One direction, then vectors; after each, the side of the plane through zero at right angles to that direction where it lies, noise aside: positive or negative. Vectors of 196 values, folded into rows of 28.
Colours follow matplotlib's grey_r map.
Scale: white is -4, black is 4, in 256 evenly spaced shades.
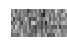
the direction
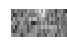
negative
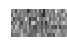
positive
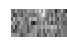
negative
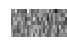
negative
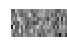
negative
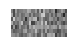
negative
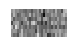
positive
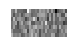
negative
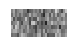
positive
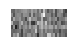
negative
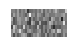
positive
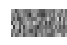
positive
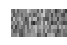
negative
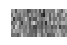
positive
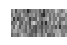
positive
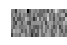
positive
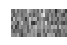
negative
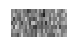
positive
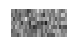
positive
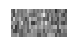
negative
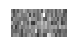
negative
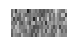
positive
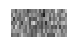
positive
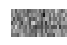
positive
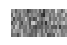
positive
